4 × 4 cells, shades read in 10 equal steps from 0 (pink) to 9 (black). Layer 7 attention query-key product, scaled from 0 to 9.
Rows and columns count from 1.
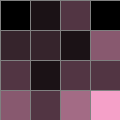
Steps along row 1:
down down up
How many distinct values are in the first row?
3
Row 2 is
7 7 8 4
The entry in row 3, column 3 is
6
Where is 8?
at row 1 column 2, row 2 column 3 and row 3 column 2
